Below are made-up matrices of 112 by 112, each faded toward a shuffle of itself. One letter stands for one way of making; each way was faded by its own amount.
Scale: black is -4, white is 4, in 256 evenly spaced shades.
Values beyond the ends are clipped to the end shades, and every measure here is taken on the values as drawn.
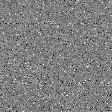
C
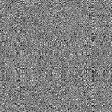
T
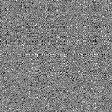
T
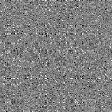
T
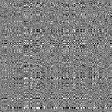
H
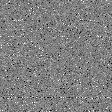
C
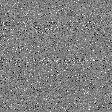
C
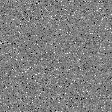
C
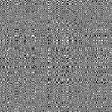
H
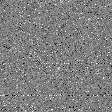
C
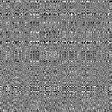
H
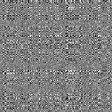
H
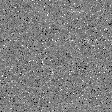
C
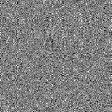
T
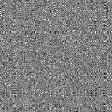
T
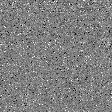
C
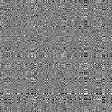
H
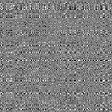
H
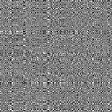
H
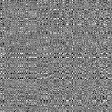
H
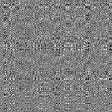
H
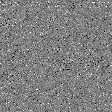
C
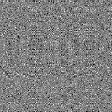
T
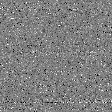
C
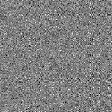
T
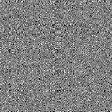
T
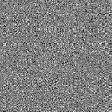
T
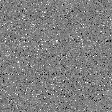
C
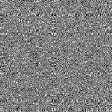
T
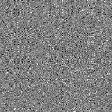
T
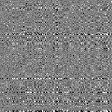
H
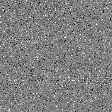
C
